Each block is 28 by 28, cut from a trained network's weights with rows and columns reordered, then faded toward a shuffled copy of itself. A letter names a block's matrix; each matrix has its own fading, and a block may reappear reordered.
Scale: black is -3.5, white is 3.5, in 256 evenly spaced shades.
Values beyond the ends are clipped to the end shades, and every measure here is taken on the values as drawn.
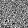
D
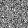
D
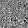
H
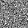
D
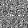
H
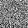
D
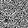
H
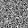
H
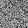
D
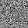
H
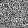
D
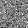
D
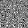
H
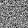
D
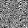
H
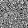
D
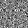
H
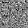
H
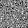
D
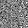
D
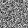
D
